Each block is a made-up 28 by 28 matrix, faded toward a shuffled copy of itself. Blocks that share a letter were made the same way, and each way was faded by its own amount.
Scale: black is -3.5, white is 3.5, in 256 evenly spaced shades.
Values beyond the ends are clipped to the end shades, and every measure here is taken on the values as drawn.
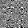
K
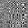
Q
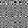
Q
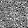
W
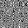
K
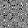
K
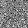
W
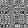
Q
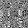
K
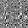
K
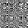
Q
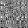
Q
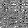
K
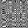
Q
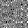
K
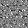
W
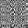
Q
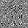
K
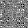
K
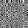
Q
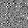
K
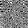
K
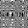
Q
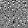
K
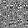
K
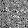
W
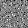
W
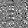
K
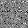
W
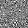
W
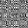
Q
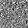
W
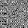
K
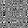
Q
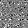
W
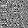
K
